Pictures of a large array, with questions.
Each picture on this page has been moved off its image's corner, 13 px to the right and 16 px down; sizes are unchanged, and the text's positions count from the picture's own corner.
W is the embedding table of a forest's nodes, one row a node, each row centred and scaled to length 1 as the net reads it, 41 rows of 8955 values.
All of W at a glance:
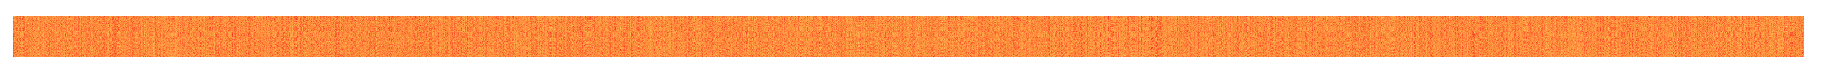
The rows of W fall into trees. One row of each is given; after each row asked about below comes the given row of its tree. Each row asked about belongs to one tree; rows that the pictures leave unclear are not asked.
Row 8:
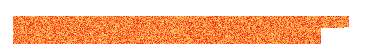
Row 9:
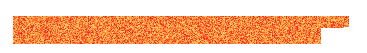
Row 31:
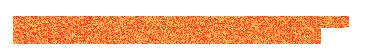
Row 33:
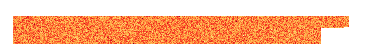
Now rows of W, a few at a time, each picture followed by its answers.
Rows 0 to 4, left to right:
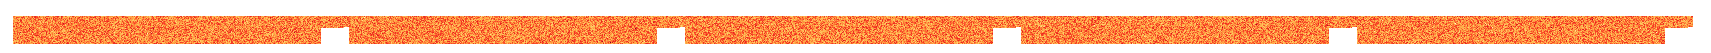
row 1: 31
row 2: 31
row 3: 31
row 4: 8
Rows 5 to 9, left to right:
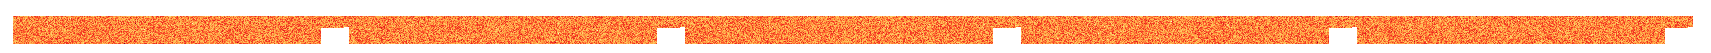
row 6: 9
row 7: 31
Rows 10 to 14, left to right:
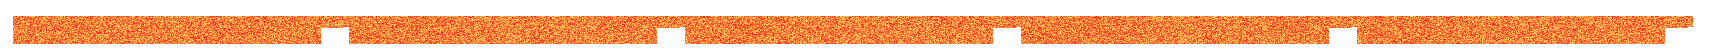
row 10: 8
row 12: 31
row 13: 31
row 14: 31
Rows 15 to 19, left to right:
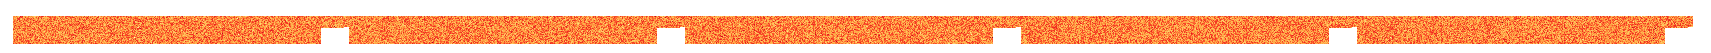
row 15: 8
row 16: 9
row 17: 9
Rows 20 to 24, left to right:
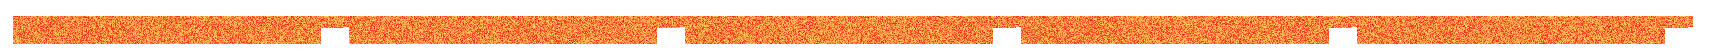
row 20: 9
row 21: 33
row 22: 31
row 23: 31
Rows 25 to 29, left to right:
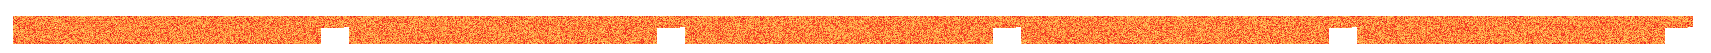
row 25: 8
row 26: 9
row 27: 9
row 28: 31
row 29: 9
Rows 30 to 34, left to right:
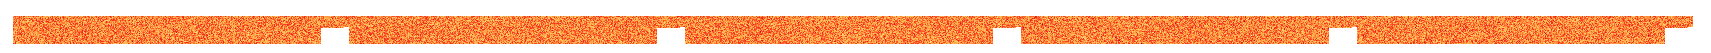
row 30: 9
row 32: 31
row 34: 9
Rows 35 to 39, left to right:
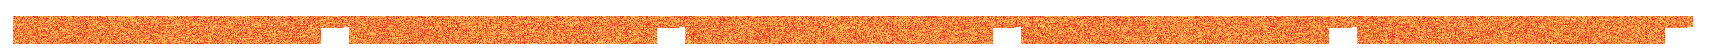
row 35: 31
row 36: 9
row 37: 9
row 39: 33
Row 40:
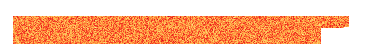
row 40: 9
